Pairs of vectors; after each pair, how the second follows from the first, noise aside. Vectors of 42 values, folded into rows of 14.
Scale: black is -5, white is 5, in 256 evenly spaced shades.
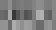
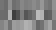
copied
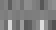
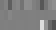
partly zeroed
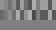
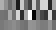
scaled up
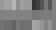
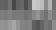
negated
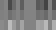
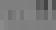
partly zeroed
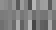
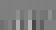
partly zeroed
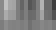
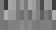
sign-scrambled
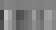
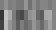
copied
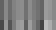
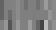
partly zeroed
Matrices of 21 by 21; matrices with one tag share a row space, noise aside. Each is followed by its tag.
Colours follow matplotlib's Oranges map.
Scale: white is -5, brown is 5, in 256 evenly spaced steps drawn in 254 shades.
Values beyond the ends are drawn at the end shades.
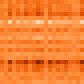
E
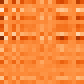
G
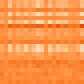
E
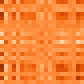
G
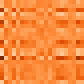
G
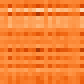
E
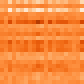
E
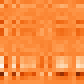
G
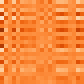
G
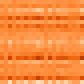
E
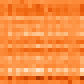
E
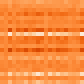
E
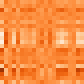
G
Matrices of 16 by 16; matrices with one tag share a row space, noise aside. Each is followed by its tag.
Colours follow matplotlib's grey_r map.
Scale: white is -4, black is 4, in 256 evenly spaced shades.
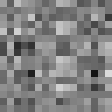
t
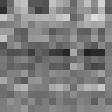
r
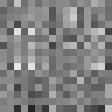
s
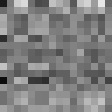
r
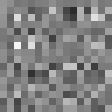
s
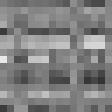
r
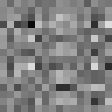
t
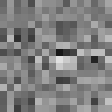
t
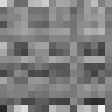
r
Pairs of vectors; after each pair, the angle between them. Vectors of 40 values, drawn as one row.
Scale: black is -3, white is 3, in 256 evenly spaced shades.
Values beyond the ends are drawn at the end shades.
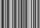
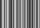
nearly opposite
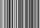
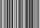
nearly parallel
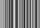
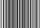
partly aligned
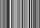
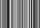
nearly parallel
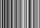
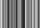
orthogonal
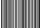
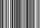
partly opposed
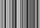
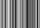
nearly parallel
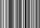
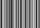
partly aligned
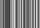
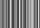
orthogonal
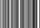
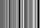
nearly opposite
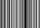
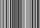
nearly opposite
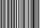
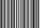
nearly parallel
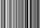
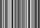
partly opposed
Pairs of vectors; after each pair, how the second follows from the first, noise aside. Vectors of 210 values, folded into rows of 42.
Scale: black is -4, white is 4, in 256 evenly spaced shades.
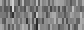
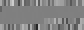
partly zeroed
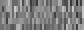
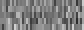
wrapped around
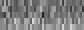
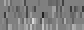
partly zeroed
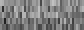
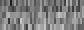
wrapped around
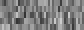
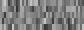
wrapped around
